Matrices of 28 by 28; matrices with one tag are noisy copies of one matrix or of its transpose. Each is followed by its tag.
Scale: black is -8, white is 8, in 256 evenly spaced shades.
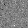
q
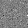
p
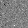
q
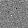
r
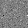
p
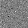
r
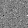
p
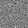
p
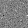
p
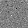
r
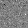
q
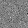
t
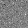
q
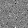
p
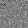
q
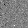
q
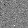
q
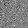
q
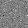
p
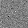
r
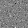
p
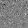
q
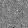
t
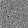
r
